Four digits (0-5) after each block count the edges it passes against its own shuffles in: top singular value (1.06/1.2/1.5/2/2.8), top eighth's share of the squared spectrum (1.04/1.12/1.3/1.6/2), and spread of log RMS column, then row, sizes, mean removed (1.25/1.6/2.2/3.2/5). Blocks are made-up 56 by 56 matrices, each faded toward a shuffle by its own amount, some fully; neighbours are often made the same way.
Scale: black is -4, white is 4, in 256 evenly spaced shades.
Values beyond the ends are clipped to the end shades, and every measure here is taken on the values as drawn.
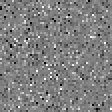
2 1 0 0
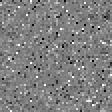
1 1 0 0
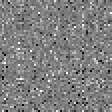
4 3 1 1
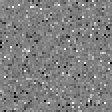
0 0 0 0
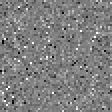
0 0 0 0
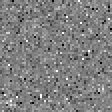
0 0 0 0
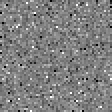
0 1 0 0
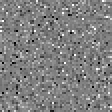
2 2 0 0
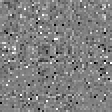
3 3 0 1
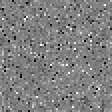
1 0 0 0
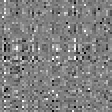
4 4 2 2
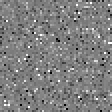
2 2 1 1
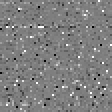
3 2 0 0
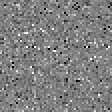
2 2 0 1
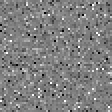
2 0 0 0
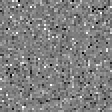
1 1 0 0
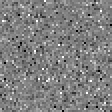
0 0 0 0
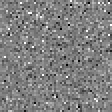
1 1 0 0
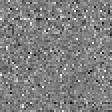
2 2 0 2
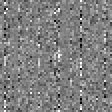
2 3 3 0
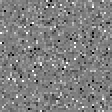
2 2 0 0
